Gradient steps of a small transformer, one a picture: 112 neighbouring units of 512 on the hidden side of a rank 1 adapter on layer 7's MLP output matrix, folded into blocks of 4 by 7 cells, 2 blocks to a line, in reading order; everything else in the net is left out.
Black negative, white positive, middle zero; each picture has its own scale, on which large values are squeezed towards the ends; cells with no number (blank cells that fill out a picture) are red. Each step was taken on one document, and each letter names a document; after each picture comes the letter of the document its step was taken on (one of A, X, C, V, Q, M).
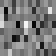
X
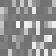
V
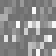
X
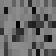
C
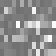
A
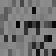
X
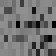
A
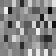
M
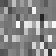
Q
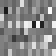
Q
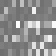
M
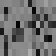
C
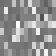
C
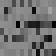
Q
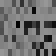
X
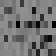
A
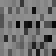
X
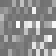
V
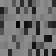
V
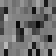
C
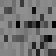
A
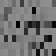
X
